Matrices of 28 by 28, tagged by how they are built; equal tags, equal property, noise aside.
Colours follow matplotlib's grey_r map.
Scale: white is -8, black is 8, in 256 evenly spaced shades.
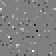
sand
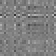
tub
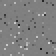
sand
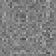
tub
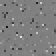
sand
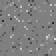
sand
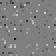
sand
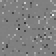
sand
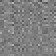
tub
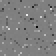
sand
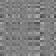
tub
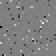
sand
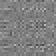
tub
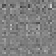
tub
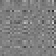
tub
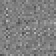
tub
